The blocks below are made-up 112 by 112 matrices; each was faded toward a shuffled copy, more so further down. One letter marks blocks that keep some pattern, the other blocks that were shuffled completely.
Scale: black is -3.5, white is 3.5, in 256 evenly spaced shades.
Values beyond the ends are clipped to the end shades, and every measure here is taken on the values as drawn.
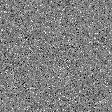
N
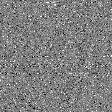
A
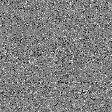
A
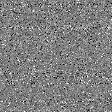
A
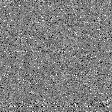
A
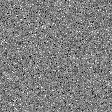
N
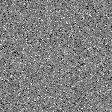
N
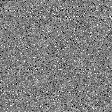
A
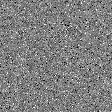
N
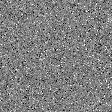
N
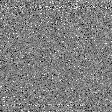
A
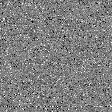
A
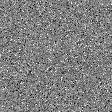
N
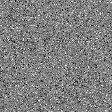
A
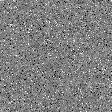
N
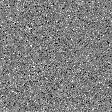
N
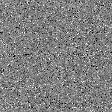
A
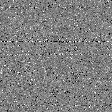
A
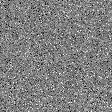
N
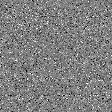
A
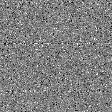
A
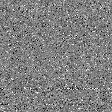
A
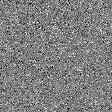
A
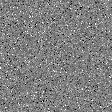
N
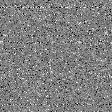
A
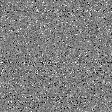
A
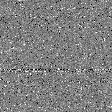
A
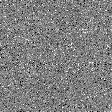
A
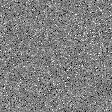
N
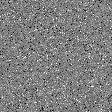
N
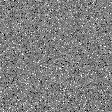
N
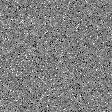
N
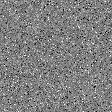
N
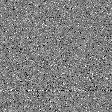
A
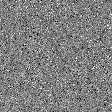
N
